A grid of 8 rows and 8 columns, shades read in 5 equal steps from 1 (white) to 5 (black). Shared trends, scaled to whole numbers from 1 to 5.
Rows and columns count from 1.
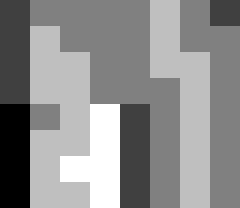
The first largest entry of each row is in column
1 1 1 1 1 1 1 1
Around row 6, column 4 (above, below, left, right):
1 1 2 4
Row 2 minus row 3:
0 0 1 0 0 0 1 0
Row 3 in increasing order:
2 2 2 2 3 3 3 4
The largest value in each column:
5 3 3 3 4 3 3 4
